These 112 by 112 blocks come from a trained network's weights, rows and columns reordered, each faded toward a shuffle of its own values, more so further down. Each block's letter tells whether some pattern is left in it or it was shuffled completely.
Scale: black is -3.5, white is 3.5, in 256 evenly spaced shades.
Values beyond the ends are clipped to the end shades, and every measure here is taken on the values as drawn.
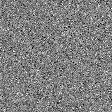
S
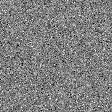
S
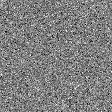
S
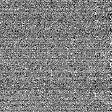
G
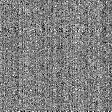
G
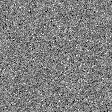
S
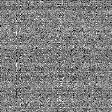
G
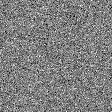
S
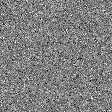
S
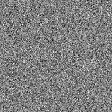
G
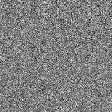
G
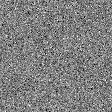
S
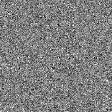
G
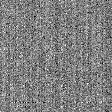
G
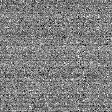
G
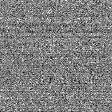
G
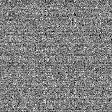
G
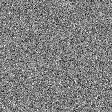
S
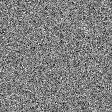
S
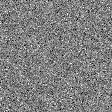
S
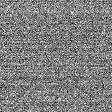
G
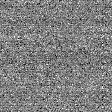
G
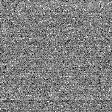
G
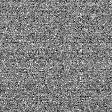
G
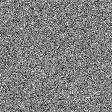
S
